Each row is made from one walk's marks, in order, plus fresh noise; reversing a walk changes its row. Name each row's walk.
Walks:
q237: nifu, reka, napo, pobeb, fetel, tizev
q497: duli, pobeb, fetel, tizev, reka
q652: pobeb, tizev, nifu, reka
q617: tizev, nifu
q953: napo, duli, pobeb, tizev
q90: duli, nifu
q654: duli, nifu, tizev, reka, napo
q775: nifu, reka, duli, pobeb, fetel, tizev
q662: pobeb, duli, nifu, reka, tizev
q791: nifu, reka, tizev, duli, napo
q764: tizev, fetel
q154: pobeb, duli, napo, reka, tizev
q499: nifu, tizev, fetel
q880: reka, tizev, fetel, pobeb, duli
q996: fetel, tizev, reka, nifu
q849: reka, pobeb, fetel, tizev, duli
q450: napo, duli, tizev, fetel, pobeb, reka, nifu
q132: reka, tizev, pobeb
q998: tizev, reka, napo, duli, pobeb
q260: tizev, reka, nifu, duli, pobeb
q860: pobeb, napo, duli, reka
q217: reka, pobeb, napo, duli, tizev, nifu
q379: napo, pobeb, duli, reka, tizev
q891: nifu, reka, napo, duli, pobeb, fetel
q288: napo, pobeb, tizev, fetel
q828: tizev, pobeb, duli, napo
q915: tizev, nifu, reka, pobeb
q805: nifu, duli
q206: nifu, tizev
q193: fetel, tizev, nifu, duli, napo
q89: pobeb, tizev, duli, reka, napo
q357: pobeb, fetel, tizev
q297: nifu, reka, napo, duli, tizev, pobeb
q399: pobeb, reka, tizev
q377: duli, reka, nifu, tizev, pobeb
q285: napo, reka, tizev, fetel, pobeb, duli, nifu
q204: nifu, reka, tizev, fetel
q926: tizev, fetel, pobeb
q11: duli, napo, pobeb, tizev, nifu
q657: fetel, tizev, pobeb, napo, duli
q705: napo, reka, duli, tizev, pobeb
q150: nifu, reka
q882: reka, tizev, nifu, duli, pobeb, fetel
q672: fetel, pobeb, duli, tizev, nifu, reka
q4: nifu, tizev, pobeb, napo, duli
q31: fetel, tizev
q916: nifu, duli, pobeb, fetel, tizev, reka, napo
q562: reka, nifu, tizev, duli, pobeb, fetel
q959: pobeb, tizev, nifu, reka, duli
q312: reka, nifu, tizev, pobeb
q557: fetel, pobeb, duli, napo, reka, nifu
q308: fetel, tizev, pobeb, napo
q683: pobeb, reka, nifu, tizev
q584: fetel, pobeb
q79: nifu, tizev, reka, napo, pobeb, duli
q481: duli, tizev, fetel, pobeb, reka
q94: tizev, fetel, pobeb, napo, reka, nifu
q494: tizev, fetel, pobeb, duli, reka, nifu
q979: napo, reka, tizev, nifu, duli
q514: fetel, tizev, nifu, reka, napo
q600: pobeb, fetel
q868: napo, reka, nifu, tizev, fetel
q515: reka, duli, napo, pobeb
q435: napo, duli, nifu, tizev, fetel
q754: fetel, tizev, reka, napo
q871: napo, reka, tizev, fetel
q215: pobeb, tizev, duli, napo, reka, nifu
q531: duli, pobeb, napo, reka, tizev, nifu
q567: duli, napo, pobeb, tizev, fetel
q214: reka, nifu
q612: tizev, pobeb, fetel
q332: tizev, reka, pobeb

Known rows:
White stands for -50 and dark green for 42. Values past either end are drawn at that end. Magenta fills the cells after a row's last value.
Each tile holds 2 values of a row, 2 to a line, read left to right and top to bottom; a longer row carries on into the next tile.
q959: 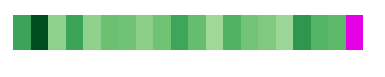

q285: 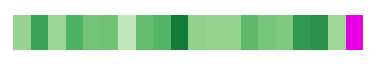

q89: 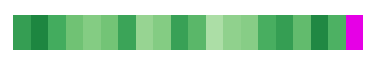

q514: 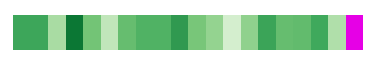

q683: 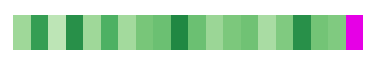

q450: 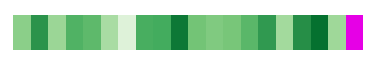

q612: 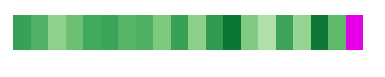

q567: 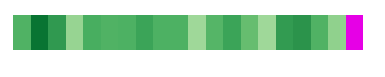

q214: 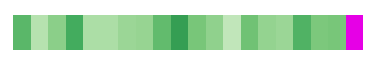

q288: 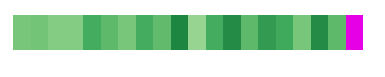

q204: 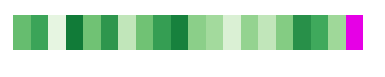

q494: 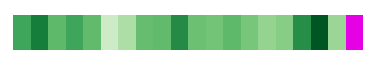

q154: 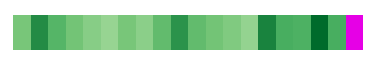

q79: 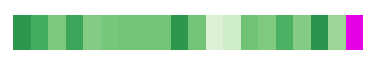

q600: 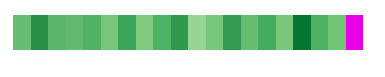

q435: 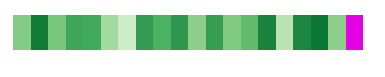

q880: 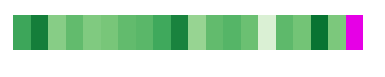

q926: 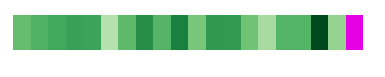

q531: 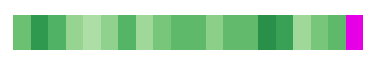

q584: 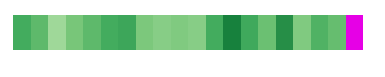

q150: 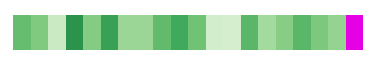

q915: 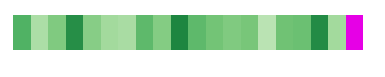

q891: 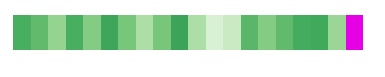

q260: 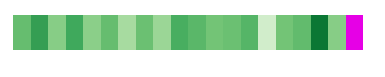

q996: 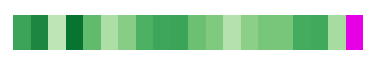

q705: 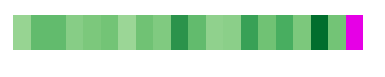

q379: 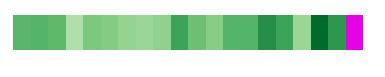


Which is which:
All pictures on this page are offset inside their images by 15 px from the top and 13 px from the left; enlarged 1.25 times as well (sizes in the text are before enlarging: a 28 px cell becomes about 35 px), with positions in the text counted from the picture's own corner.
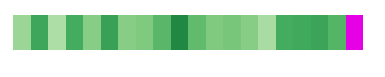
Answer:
q399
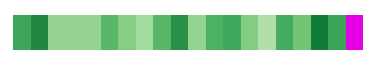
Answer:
q849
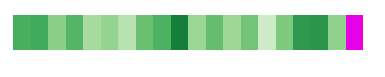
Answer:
q562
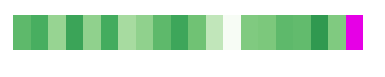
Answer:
q791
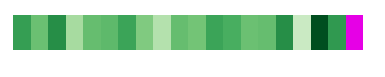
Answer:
q828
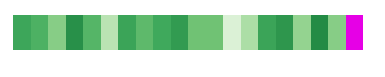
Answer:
q754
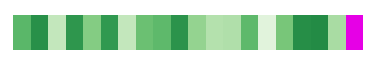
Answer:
q775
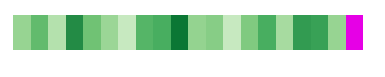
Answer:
q868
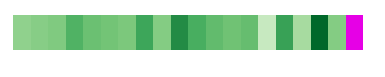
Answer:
q332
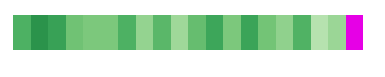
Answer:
q90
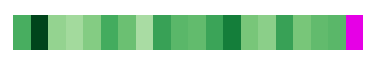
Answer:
q497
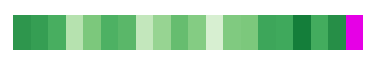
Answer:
q860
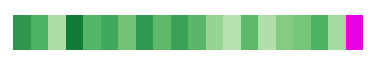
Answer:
q206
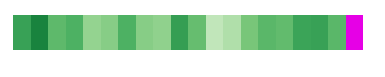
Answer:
q215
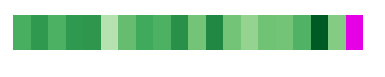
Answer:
q764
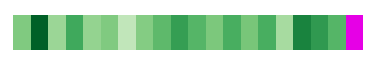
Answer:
q662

